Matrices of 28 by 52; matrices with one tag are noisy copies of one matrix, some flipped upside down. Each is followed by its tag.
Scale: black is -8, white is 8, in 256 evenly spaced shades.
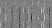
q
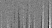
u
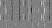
q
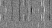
q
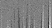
u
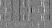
q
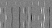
q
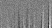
u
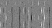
q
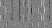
q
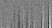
u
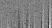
u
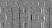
q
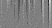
u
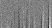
u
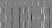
q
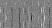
q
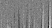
u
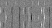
q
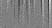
u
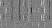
q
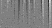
u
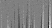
u
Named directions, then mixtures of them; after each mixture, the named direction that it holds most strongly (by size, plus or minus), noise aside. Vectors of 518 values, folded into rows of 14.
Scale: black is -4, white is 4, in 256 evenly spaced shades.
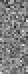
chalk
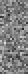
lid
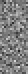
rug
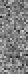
lid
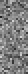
lid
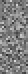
rug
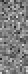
chalk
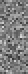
lid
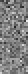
chalk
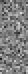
rug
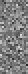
rug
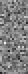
lid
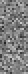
lid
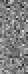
chalk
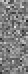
chalk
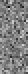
chalk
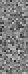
rug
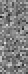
lid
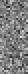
lid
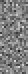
rug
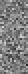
lid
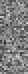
lid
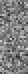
lid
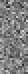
chalk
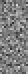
rug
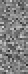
lid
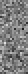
lid
